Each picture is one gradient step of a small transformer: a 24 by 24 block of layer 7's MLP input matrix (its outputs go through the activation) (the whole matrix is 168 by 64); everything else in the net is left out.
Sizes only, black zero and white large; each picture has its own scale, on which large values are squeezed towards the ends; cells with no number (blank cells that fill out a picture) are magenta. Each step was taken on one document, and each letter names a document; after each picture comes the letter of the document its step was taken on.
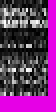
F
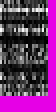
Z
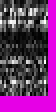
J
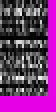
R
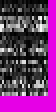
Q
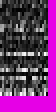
Q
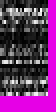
J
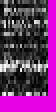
F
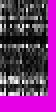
Z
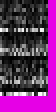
Q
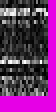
J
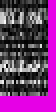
F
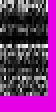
Z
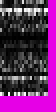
R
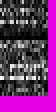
R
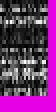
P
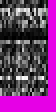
R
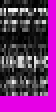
J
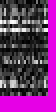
J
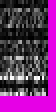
R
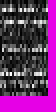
P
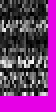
P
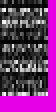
F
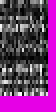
Q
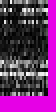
P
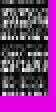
F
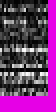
P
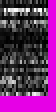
J
